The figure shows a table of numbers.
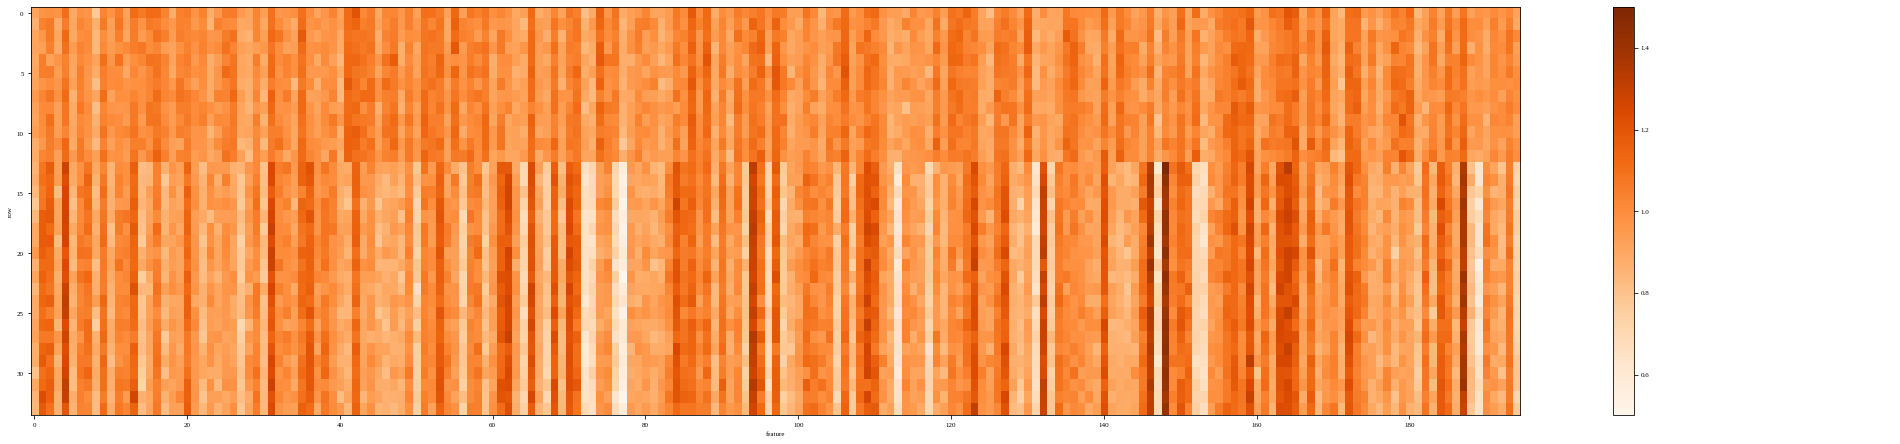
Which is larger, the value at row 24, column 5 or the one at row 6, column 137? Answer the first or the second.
the second
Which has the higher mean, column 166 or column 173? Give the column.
173
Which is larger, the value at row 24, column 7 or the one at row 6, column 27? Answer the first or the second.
the first
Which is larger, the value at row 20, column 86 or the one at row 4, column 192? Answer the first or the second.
the first
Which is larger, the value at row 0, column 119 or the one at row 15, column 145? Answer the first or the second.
the second
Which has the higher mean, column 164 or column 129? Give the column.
164
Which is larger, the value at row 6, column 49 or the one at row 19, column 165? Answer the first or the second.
the second
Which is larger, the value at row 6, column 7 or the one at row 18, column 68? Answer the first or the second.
the second
